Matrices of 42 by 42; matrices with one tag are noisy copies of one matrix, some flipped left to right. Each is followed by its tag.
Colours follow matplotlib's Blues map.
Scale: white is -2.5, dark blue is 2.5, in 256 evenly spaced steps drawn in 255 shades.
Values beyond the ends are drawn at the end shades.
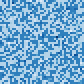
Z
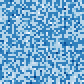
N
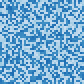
Z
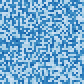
N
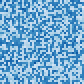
N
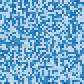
N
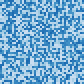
N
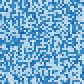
N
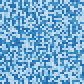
N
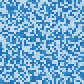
Z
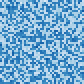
Z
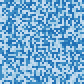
N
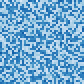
Z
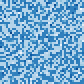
Z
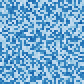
Z
